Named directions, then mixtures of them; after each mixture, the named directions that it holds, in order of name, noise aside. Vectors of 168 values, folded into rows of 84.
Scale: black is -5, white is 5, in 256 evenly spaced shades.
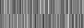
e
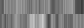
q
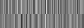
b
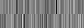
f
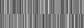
e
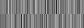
b, f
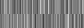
e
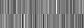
e, f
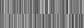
e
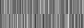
e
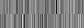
f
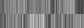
f, q
